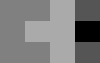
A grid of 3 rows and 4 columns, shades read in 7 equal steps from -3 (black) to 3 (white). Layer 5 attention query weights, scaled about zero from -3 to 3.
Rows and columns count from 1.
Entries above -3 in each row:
4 3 4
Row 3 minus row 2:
0 -1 0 2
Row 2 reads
0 1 1 -3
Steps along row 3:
same up down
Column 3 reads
1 1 1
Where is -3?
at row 2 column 4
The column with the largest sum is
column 3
